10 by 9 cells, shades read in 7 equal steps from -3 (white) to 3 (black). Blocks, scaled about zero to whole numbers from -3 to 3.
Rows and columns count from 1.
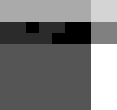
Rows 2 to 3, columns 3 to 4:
-1 -1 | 3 2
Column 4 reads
-1 -1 2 2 1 1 1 1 1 1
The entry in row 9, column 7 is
1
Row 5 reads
1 1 1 1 1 1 1 -3 -3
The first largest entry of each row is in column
1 1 3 5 1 1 1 1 1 1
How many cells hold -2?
4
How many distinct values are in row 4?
3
